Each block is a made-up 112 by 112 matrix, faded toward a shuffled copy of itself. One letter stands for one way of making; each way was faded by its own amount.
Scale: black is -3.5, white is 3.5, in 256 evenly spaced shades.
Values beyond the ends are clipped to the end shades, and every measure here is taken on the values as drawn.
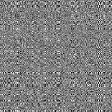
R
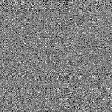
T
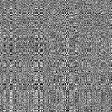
R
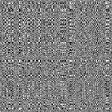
R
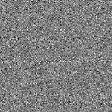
T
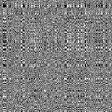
R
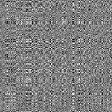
R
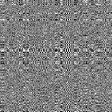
R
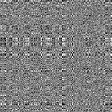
R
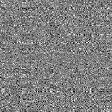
T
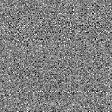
T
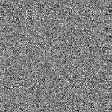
T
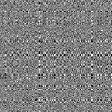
R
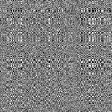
R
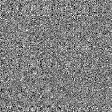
T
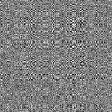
R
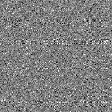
T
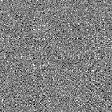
T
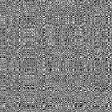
R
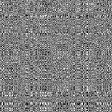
R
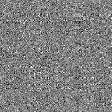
T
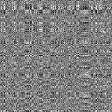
R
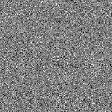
T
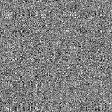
T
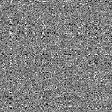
T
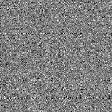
T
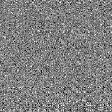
T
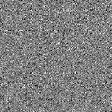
T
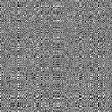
R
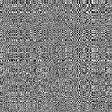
R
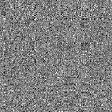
T
